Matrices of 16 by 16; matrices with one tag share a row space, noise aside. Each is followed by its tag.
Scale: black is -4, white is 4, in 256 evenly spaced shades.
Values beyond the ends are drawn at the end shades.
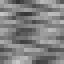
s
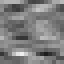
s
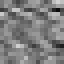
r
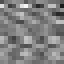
r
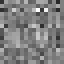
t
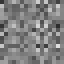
t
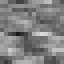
s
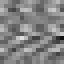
r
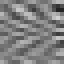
r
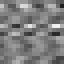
r
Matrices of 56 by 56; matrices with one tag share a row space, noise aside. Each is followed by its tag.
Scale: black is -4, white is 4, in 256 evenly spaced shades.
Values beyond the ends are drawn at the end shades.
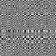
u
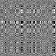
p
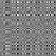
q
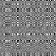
q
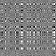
p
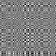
u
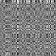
q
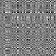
q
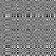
q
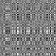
q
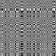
p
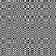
u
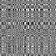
u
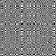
p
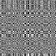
u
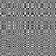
u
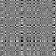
p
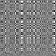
p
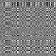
q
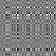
q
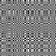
u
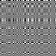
u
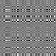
q
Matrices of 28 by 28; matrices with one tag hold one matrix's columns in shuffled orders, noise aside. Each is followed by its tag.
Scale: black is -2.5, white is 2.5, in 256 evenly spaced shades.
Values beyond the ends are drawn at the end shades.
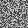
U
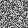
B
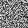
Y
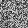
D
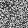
Y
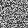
Y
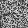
D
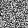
B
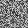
U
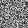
Y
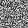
Y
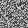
Y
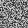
Y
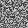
Y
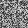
D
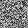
Y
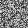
D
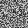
U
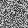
U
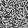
Y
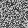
Y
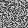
B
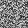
Y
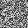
B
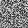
U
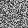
U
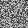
U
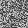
B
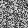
D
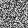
Y
